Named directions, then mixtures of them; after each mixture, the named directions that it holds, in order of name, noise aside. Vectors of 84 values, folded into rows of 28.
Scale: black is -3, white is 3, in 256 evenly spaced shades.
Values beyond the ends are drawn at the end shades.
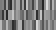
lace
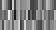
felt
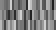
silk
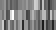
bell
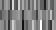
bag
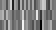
bag, lace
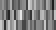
bell, silk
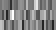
bell, lace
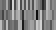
bag, lace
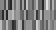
lace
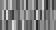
lace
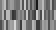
felt, lace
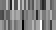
bag, lace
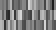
bell, silk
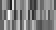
felt, silk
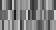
felt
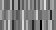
bag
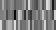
felt, silk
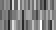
bag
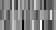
bag, bell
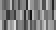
silk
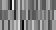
bag, felt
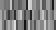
silk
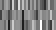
bag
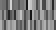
silk
